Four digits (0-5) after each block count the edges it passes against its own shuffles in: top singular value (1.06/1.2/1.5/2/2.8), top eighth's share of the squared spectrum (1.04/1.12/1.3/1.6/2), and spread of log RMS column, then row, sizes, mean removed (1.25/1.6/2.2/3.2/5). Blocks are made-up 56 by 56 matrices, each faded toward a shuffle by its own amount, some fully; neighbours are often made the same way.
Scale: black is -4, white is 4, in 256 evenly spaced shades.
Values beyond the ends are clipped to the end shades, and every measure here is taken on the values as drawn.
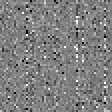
3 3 2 0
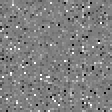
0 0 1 0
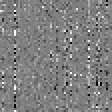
3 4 3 0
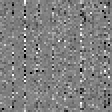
3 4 3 0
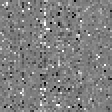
3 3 2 0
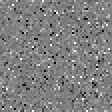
1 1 0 0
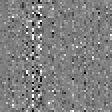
3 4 3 0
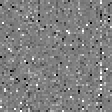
2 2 1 0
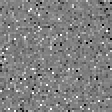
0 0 0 0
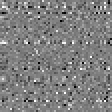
4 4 1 3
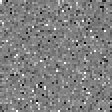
1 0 0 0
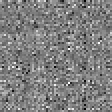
4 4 2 2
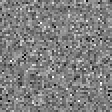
2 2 0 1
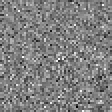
3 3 0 1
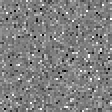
1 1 0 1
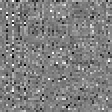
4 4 2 1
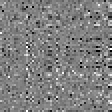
4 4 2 2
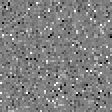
0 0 0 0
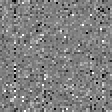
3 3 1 0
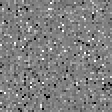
0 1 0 0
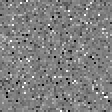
0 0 0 0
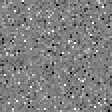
0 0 0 0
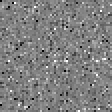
2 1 0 0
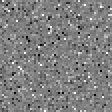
0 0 0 0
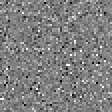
3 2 1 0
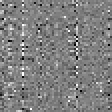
4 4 3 2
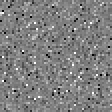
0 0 0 0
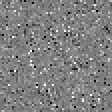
1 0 0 0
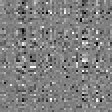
4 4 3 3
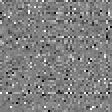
4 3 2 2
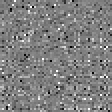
4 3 1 2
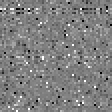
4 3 1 1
